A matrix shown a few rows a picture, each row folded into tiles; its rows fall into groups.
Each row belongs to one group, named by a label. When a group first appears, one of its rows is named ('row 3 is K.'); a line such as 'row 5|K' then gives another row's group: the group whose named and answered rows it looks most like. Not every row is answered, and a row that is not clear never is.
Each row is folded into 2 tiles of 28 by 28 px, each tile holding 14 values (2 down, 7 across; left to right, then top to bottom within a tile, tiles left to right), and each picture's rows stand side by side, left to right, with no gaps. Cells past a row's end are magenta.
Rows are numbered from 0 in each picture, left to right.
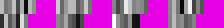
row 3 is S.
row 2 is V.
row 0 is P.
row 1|V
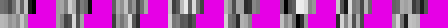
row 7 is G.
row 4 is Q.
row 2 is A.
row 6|P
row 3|V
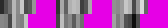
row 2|V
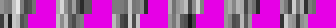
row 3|V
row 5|P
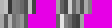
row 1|P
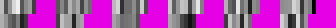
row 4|P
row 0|V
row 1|P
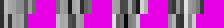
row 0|A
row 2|Q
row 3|G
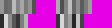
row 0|P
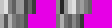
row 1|V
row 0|S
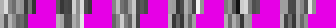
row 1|G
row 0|S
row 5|Q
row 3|Q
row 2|S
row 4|S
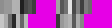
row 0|G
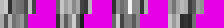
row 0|Q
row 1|A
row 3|V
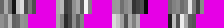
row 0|S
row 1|Q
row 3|A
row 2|G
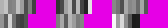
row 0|S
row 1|A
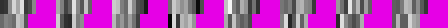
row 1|Q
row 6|P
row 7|G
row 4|S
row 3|A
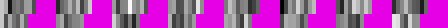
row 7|G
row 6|V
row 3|Q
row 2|V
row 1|A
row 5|A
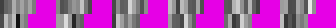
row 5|Q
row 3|Q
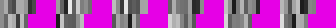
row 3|S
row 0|S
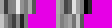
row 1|S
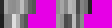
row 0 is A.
